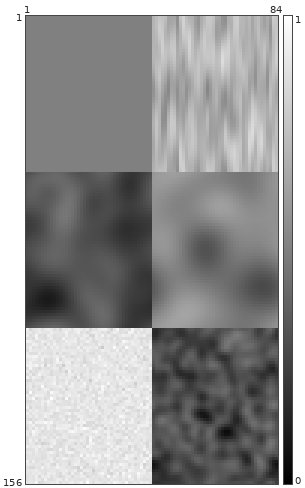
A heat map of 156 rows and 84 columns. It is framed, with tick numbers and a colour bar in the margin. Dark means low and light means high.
The table splits into 3 rows of 2 panels. Panel 1,1: middling, flat. Panel 1,2: high, streaked downward. Panel 2,1: low, smooth. Panel 2,2: middling, smooth. Panel 3,1: very high, fine-grained, faint in contrast. Panel 3,2: low, blotchy.
